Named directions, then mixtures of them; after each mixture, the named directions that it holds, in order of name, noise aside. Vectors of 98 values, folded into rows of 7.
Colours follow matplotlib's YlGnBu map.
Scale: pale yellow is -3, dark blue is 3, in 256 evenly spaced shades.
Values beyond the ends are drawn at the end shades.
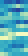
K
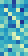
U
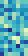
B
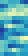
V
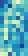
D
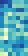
D, K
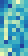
D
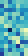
B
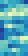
V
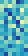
D, U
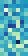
B, U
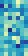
B, D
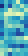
D, V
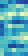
K, V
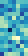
B, U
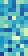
B, U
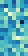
U, V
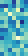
U, V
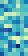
B, V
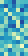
U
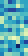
B, K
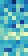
K, U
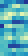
K, V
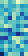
B, K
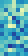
U, V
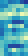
K, V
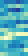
K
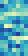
B, V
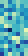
B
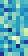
B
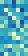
U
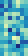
B, D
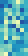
D, U
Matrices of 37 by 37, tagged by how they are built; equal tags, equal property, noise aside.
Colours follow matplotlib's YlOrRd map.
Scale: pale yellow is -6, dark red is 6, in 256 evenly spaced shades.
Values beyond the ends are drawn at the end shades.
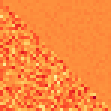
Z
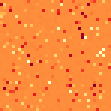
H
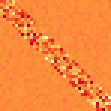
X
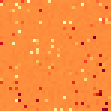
H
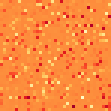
H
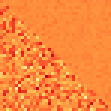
Z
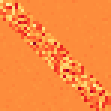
X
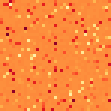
H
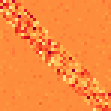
X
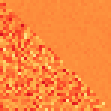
Z
